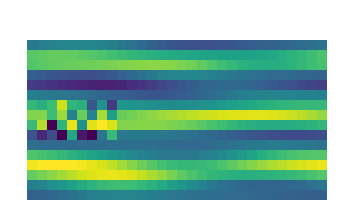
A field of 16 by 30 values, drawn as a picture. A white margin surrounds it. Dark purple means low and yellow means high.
Grain: streaks across. Odd patch: rougher, in the middle left. Ninth with the highest average: bottom left. Stripes: horizontal, repeating 3 times. Roughest part: middle left.
